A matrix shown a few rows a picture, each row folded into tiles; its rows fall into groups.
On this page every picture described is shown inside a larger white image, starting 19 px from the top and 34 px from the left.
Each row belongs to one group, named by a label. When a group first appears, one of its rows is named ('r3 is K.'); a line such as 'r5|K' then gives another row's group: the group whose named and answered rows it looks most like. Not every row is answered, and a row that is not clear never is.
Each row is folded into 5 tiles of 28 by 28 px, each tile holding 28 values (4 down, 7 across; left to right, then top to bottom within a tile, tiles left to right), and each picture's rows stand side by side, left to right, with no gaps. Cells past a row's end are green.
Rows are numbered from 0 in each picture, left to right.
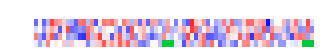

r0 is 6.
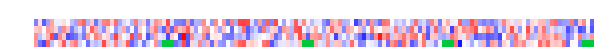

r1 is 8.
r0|6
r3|6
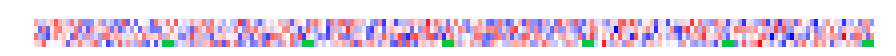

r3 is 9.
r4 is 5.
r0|9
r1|9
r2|9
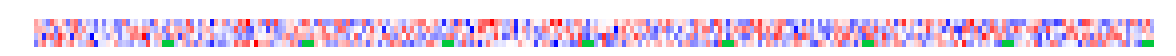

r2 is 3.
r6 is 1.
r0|5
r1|8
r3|5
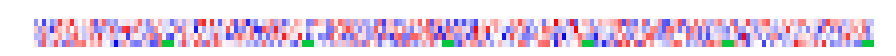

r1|1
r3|8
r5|1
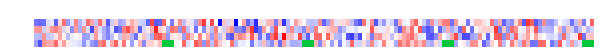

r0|8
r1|1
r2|6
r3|9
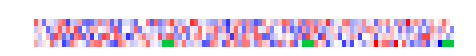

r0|9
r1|9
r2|1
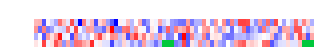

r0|1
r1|8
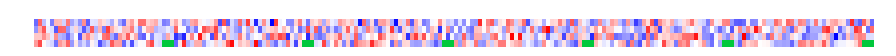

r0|3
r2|1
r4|6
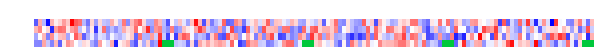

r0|5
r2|6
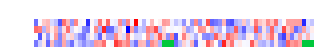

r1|3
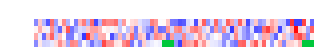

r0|6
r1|8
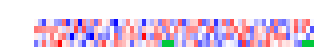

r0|8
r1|6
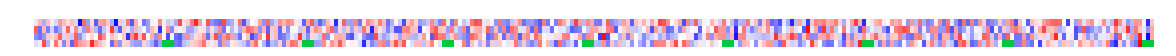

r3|9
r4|8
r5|3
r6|9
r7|5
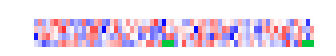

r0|3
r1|5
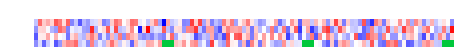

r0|3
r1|6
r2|3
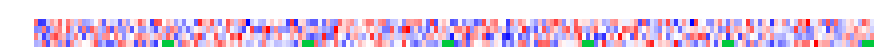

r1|1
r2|1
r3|8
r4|5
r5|8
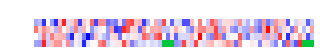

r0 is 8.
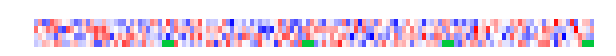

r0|6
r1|9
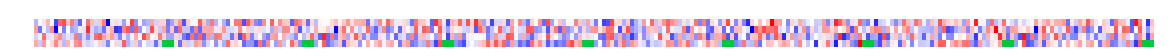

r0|1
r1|9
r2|5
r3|3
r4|6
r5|5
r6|8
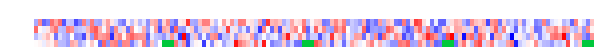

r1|1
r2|9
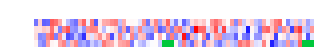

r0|6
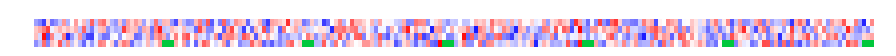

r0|8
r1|3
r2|5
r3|5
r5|3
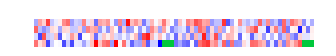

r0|1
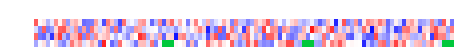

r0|9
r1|3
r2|8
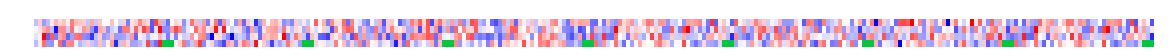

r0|5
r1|5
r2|9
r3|6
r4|1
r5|9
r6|1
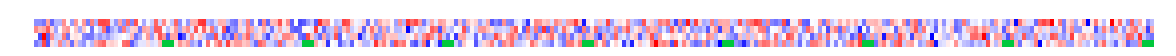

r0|8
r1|9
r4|1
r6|5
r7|1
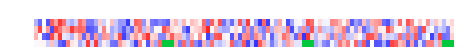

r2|3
